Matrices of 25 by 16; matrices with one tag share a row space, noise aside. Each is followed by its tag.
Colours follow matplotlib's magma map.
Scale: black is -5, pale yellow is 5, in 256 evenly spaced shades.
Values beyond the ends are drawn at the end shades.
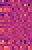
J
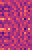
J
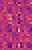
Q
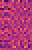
J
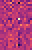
Q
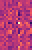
Q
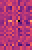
Q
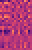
J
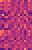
J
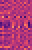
J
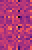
Q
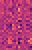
Q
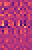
J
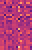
Q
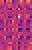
Q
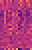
Q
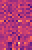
Q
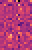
Q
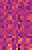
Q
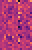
Q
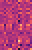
Q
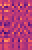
J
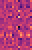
Q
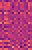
J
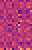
Q
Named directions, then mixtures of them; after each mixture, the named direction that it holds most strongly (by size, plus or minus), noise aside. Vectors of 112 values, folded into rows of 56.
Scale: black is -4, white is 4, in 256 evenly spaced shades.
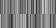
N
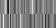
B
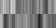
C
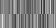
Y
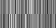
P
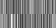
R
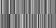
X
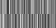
X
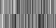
Y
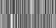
R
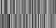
X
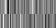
B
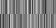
B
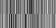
P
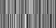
P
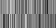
P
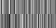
X
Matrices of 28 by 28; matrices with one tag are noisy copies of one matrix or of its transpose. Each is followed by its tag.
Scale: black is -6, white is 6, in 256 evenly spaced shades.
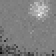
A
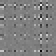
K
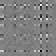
K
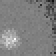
A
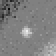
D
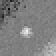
D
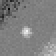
D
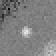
D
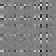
K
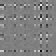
K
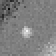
D
